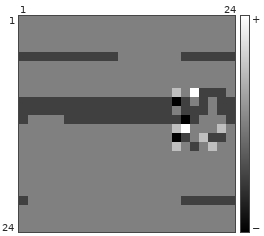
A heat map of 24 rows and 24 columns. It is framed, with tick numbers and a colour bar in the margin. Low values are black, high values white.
Grain: streaks across. Roughest part: middle right. Odd patch: rougher, in the middle right. Slope: none.
